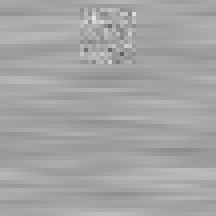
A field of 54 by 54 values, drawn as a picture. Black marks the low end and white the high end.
A few values lie far out on both sides of the bulk. The top middle is the roughest part. There is no overall slope. An odd patch, rougher than its surroundings, sits in the top middle. Neither half mirrors the other. The grain runs across in streaks.
